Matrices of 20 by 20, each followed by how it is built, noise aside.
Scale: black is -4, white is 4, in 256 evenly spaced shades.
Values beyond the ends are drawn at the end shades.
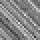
Toeplitz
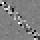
banded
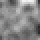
smooth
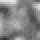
smooth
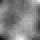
smooth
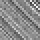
Toeplitz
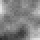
smooth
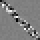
banded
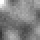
smooth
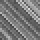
Toeplitz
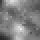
smooth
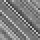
Toeplitz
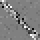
banded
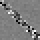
banded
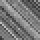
Toeplitz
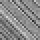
Toeplitz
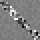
banded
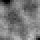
smooth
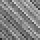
Toeplitz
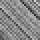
Toeplitz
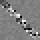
banded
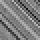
Toeplitz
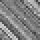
Toeplitz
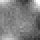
smooth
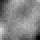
smooth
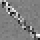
banded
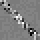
banded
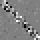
banded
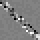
banded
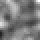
smooth
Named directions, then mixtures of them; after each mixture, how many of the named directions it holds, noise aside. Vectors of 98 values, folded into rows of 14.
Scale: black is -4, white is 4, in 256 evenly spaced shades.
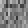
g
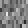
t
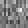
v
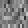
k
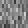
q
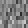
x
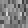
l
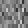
three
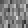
three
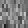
one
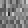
two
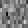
one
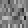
one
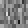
two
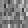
two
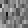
one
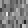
one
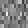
one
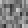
three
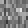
two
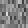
one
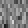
two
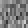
two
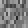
one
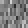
three
